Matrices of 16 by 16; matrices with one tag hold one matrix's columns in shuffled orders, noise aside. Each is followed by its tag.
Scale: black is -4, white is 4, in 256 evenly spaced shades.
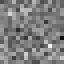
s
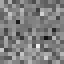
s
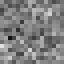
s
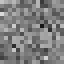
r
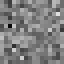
r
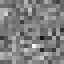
s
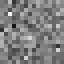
r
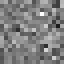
r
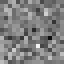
s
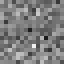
s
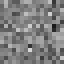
r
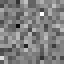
r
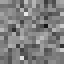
r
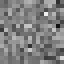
r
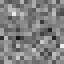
s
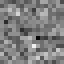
s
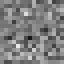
s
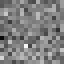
s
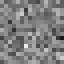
s
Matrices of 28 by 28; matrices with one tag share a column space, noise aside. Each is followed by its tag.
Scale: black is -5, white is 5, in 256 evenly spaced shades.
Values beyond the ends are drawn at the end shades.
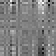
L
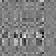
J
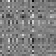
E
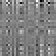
L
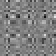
E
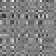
E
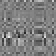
J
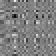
E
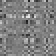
E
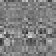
J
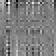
L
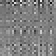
L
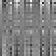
L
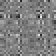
E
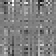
L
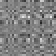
E
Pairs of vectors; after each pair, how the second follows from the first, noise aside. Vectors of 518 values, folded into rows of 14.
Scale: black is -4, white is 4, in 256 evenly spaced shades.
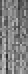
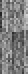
wrapped around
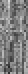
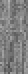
shrunk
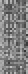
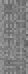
shrunk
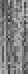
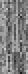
wrapped around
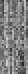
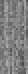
shrunk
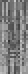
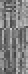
wrapped around
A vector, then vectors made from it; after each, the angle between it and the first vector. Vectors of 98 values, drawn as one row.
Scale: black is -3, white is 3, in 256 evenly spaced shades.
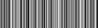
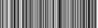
partly opposed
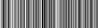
partly aligned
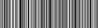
partly aligned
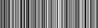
nearly parallel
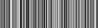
nearly parallel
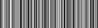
partly aligned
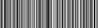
orthogonal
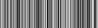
partly opposed
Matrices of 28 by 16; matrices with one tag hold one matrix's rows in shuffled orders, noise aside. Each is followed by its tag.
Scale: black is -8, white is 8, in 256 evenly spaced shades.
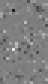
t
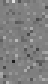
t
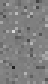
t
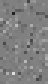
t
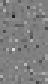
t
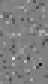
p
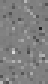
p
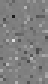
t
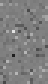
t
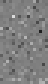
p
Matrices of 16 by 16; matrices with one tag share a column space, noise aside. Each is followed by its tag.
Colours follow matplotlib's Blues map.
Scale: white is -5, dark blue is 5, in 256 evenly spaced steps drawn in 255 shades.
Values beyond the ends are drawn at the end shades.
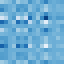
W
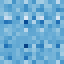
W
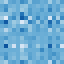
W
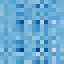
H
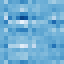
W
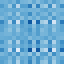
H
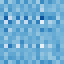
W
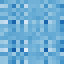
H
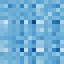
H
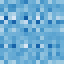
W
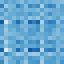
H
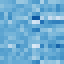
W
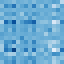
H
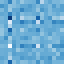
W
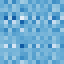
W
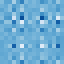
W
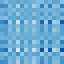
H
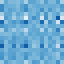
W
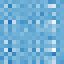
H
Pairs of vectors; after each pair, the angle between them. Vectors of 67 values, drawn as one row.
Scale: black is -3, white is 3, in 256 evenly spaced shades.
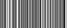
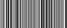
nearly opposite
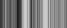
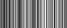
partly aligned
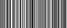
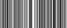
orthogonal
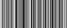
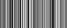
orthogonal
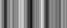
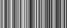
partly aligned
